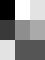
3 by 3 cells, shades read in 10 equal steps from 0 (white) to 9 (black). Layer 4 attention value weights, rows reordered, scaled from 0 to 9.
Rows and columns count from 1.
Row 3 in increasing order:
1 6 6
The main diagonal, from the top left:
9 4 6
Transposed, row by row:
9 7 1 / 0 4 6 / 1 3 6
